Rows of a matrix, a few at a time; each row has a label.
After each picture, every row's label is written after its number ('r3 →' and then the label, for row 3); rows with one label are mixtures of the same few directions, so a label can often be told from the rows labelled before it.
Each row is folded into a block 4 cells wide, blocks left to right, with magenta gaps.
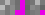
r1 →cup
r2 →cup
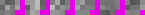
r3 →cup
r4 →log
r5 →cup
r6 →cup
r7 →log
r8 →cup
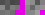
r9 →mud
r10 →cup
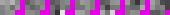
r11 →mud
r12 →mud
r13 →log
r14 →log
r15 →log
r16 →cup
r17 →mud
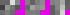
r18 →cup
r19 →cup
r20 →log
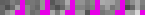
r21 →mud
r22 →log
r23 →log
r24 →log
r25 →mud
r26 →log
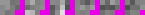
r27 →mud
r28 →log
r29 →log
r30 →cup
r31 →cup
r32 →cup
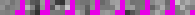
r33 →cup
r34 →log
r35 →cup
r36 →log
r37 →mud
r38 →log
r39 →log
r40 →mud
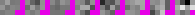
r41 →cup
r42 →cup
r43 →cup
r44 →mud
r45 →mud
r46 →mud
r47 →log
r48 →cup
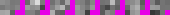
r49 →log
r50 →cup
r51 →mud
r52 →log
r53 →cup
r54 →log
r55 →log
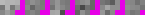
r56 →mud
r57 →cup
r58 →log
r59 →cup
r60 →cup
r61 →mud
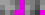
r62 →log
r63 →log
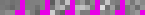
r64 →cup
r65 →log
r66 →mud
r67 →cup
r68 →cup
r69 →mud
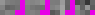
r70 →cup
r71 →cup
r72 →log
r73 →mud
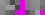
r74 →mud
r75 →log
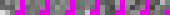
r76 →log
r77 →cup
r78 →cup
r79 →log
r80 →log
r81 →cup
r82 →cup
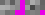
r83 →cup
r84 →cup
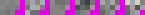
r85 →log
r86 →mud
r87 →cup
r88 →cup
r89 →mud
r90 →mud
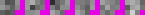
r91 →log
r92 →cup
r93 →mud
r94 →log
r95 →mud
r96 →log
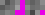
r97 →cup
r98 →log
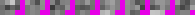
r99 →cup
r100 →cup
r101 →cup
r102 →cup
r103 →log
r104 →mud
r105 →log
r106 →cup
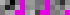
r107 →cup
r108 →log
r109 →cup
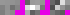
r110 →mud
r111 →cup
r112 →cup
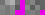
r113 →cup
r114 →mud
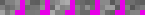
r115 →log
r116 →cup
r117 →mud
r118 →mud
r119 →mud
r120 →mud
